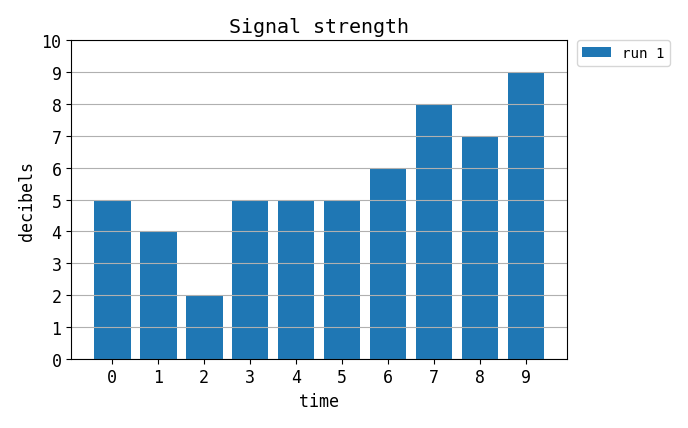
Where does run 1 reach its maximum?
9
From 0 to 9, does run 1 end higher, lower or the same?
higher
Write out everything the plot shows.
Title: Signal strength
x-axis: time, ticks 0 1 2 3 4 5 6 7 8 9
y-axis: decibels, ticks 0 1 2 3 4 5 6 7 8 9 10
Legend: run 1
Values:
run 1: 5 4 2 5 5 5 6 8 7 9
